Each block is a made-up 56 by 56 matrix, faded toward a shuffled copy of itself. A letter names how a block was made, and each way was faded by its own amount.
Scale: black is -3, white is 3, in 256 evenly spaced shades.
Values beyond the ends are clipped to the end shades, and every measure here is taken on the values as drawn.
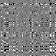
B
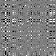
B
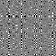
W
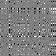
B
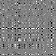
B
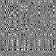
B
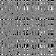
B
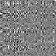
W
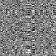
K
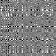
W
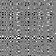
B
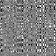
W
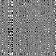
W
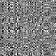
K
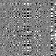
W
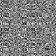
K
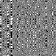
W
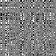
W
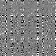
W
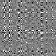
W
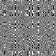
W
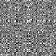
K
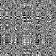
K
